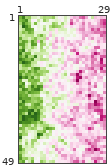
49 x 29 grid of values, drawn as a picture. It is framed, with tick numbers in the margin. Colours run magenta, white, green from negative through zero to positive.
Slope: up to the left. Odd rows or columns: none. Average level on the scale: 50%.
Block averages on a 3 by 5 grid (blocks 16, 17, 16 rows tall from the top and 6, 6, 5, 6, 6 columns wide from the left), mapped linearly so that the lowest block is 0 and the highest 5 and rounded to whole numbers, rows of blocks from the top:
5 3 2 1 0
5 3 2 1 0
4 3 1 1 0
